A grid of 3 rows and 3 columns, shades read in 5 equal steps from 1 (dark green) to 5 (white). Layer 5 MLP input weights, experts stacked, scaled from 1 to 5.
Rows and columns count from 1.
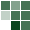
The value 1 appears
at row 3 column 2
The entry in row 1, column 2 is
3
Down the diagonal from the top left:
2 2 2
